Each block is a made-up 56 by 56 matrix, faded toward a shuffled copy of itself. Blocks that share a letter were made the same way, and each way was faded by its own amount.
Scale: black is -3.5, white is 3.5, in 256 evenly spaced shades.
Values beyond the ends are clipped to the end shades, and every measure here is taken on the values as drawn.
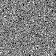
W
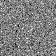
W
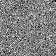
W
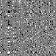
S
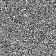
W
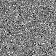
W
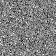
W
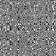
S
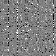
S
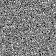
W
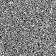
W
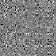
S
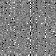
S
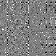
S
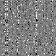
S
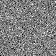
W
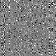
S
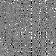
S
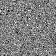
W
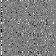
S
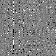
S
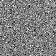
W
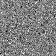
W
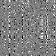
S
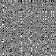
S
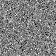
W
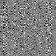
S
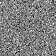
W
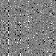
S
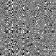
S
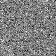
W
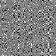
S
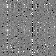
S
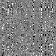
S
